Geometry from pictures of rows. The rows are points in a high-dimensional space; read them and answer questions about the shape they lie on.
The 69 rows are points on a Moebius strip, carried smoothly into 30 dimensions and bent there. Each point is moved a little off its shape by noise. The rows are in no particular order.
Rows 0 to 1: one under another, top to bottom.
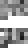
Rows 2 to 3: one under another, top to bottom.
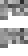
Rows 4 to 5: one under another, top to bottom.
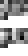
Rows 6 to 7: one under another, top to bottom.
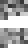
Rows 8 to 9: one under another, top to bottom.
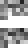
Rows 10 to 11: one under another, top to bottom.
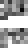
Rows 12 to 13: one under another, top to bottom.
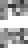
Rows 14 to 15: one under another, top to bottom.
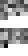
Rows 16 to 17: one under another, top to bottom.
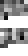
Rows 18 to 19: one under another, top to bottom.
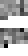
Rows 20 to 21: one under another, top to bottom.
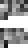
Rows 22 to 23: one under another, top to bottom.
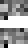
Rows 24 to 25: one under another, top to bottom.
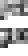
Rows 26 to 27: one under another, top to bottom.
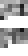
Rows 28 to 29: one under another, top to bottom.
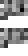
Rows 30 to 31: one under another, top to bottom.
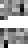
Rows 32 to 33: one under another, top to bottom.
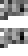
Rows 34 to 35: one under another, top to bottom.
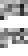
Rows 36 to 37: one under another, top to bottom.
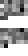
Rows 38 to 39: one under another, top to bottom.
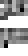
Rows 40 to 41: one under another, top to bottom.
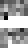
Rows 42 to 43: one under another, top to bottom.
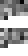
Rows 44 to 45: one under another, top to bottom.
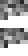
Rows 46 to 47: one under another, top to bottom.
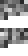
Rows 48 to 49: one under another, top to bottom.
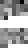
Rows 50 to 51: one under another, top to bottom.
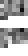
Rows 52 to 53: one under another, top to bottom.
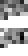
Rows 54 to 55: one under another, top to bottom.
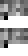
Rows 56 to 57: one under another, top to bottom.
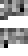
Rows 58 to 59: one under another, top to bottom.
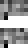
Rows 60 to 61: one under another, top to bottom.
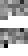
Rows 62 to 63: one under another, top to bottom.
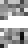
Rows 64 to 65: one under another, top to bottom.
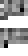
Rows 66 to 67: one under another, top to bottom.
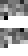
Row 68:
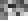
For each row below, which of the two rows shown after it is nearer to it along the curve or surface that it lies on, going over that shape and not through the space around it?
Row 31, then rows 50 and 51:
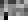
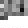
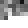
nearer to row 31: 51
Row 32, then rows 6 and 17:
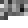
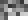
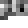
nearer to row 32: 17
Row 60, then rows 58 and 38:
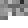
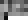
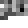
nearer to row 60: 38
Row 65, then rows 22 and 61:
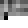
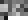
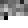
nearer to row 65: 22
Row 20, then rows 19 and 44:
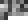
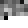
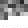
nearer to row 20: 19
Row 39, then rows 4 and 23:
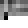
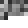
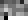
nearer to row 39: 4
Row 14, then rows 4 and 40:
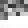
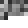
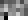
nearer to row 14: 40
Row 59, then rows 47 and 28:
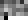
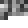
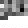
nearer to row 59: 47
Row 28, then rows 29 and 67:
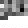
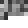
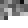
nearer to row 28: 29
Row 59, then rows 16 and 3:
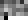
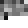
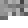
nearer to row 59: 16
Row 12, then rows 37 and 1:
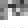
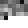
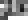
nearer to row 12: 37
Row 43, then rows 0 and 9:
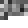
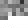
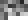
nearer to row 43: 0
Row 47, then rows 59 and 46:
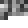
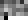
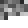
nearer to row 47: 59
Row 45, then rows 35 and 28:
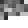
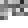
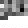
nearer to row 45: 35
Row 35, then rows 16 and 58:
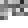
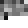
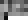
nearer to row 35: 16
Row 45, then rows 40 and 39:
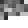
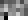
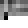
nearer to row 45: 40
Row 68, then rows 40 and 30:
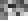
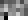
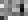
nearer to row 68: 40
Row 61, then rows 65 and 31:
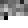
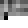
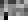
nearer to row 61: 31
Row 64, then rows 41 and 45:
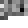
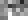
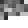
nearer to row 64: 41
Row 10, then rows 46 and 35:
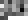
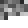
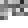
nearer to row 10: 35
